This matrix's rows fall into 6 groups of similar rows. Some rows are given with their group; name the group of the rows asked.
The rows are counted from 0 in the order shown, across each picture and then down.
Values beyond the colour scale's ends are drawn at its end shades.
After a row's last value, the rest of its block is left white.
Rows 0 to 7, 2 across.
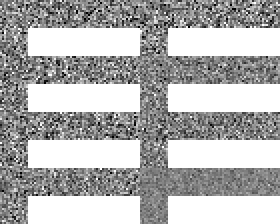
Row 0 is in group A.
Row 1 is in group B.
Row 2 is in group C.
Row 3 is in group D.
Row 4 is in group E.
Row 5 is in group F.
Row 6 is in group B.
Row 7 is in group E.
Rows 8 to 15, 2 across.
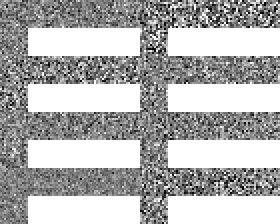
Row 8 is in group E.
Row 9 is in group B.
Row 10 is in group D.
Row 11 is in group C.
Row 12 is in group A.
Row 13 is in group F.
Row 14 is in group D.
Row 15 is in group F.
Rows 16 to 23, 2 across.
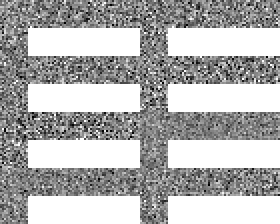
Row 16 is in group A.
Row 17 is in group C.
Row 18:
E
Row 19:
D
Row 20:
F
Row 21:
A
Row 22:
D
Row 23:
A
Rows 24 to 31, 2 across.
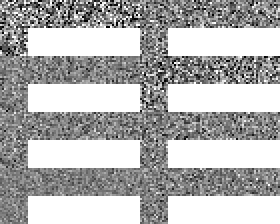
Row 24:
A
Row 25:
E
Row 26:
A
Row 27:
F
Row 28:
A
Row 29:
C
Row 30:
E
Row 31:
E
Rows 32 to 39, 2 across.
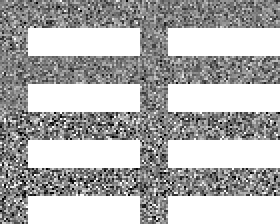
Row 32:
D
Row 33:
F
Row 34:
F
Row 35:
B
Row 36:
E
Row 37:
D
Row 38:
F
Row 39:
B
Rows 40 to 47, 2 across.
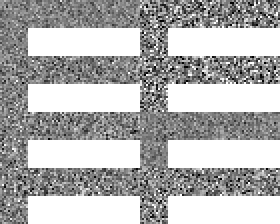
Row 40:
E
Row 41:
E
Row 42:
E
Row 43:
C
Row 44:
A
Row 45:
F
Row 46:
F
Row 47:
D
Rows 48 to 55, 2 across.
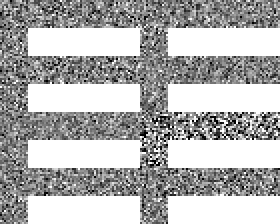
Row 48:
E
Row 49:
C
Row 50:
E
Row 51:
A
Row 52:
B
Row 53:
B
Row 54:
C
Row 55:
F
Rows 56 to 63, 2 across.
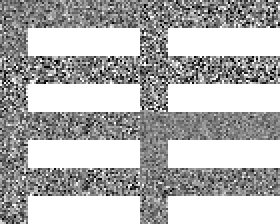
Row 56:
C
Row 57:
D
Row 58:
C
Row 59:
E
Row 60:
A
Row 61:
B
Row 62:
A
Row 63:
F
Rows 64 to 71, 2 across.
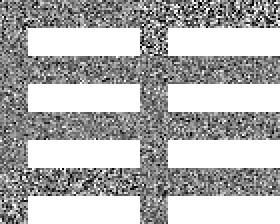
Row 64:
F
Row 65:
E
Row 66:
D
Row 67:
F
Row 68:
C
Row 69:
D
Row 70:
A
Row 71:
F
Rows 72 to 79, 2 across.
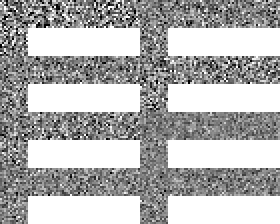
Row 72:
C
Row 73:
D
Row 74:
D
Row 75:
B
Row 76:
B
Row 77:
C
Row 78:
B
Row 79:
D
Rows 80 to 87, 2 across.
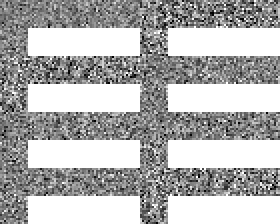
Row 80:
B
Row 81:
F
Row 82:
A
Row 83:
C
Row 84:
B
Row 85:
D
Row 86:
C
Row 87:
A
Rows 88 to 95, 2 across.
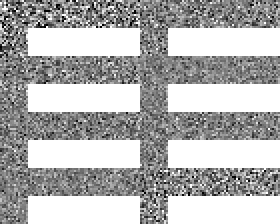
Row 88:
C
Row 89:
E
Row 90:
C
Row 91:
C
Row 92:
D
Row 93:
E
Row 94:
B
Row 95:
B
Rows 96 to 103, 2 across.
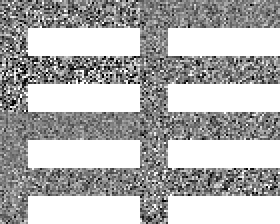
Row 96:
D
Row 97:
B
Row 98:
F
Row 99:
C
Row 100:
F
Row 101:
B
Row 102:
A
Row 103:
A
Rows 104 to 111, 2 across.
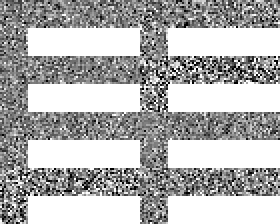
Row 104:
C
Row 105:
C
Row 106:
E
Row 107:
E
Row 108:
B
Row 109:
A
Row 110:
A
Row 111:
E
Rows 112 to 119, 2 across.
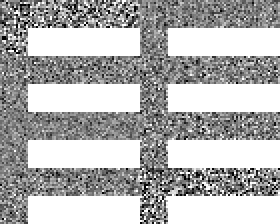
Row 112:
B
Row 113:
F
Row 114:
F
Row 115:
C
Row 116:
D
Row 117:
C
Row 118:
D
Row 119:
C
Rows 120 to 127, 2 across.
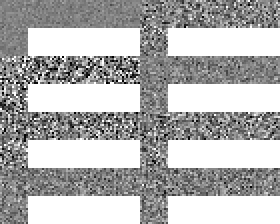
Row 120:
A
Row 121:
C
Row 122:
A
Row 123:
D
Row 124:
F
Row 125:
B
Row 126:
F
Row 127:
F
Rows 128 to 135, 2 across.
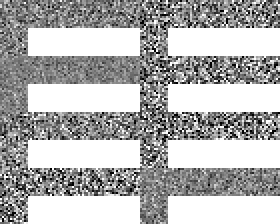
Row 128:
E
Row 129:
B
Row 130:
D
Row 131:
B
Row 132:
B
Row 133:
F
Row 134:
E
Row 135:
A
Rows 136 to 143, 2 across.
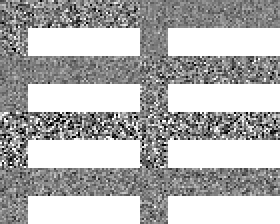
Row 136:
B
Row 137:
F
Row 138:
B
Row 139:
E
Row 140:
E
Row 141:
A
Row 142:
B
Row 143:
D
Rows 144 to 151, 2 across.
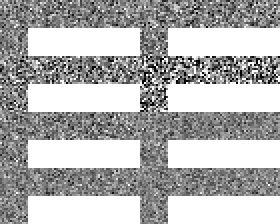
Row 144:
E
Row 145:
E
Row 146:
E
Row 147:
C
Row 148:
E
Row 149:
F
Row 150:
E
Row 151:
E
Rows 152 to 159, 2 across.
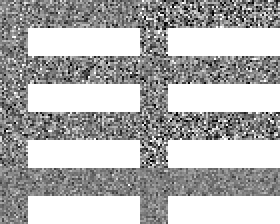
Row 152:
A
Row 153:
F
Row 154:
A
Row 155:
B
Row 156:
C
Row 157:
D
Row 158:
E
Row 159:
B
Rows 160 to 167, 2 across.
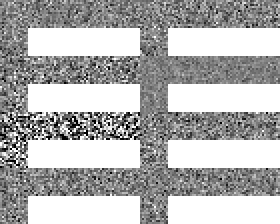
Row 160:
A
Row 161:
A
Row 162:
B
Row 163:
D
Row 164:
B
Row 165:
D
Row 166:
B
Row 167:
D
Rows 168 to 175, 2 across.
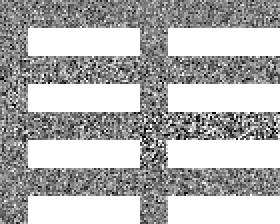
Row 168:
D
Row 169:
A
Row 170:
B
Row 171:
D
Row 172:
F
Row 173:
C
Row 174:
A
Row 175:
C
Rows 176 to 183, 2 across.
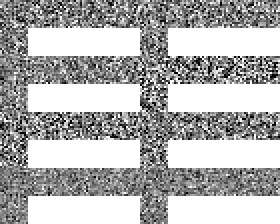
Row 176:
E
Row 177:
E
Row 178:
B
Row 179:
A
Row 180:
E
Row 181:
D
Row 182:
B
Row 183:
C
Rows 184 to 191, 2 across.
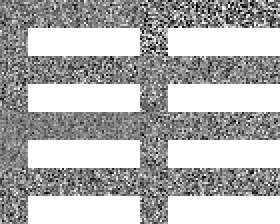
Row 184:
B
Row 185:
D
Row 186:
F
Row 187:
A
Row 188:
F
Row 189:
B
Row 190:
E
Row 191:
E
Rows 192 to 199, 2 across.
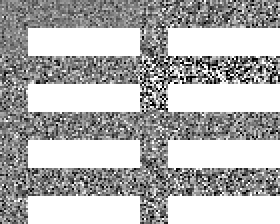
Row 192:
F
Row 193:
A
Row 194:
C
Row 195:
D
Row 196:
E
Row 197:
A
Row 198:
F
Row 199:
D
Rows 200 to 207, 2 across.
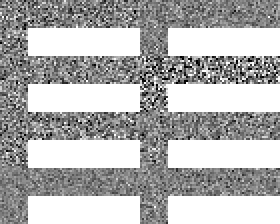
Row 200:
F
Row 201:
E
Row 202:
B
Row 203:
C
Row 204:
D
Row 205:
B
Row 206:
E
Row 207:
D
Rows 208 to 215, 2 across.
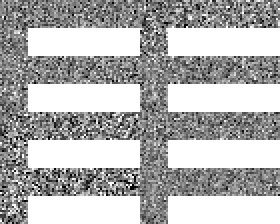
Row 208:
F
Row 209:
C
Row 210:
A
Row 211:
A
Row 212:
B
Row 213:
F
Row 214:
A
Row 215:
A
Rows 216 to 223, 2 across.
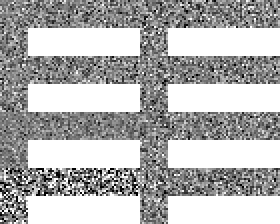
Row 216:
A
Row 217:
C
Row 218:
A
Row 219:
F
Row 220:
D
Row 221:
B
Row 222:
C
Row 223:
F
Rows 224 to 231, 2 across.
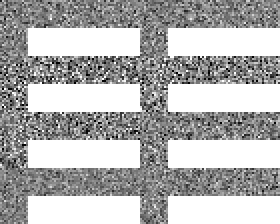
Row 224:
C
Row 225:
C
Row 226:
D
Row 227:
A
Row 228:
A
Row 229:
D
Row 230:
C
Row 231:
A
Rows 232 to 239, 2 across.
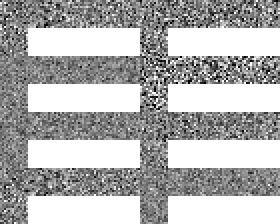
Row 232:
C
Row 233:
F
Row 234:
D
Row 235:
B
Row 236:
E
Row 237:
F
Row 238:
C
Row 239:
E
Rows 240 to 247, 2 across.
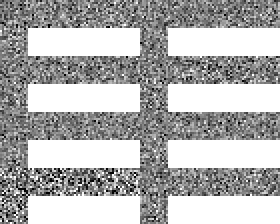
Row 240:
B
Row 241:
F
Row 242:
D
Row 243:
D
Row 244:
B
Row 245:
D
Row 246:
E
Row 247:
B
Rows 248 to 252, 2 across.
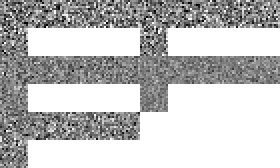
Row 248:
C
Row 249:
C
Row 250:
F
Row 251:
E
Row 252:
C
